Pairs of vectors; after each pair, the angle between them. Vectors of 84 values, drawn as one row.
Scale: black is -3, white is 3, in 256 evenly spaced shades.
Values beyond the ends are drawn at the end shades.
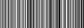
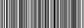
partly opposed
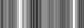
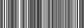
partly aligned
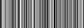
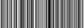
partly opposed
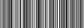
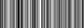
partly opposed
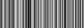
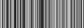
partly opposed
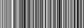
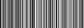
partly opposed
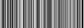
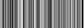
nearly parallel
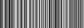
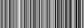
partly aligned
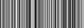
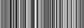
nearly opposite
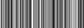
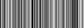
nearly opposite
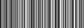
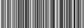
nearly opposite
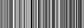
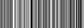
nearly parallel
